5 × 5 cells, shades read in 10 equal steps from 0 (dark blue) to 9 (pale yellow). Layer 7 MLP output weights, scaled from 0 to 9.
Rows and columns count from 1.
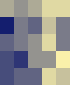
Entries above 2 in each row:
5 4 5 3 4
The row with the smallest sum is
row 2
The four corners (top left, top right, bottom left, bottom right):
6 8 2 7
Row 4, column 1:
2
